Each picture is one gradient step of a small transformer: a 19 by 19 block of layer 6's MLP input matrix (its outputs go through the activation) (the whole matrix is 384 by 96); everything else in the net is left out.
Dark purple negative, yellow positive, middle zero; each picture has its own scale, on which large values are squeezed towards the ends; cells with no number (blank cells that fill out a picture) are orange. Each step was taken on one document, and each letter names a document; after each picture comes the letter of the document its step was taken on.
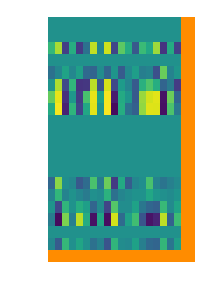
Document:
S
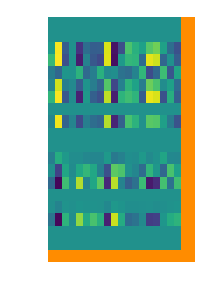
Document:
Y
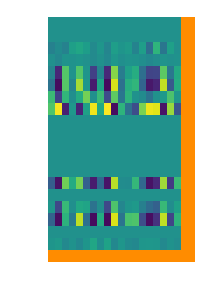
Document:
S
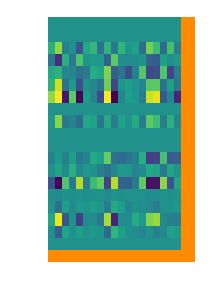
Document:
Y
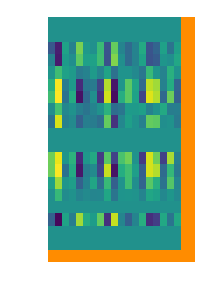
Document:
Y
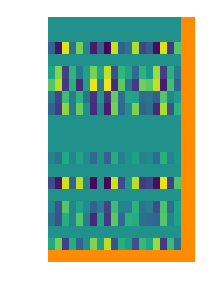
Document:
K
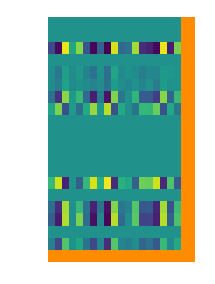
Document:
K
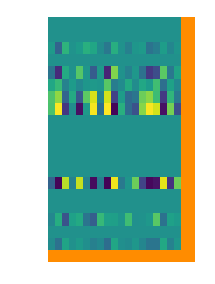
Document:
S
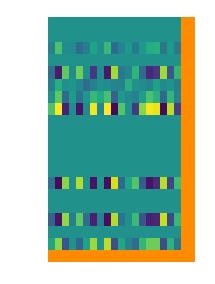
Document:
S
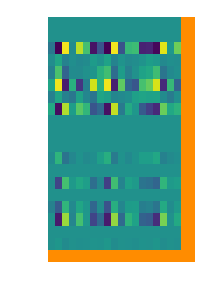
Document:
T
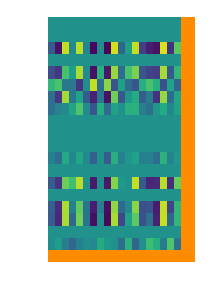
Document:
K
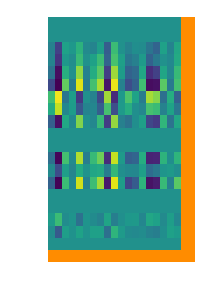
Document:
Y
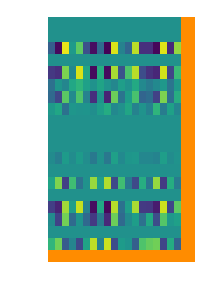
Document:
K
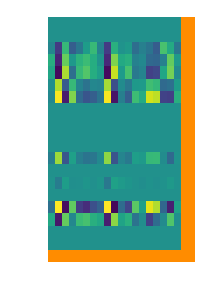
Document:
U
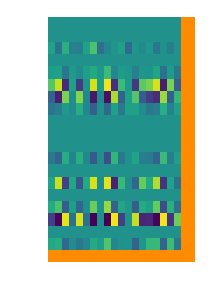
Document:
K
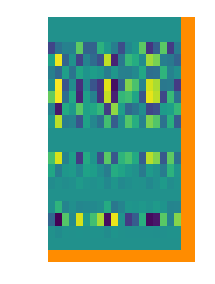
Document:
Y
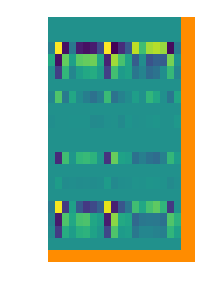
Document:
U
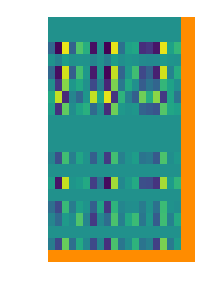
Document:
T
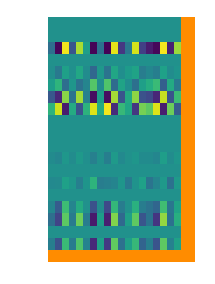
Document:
K
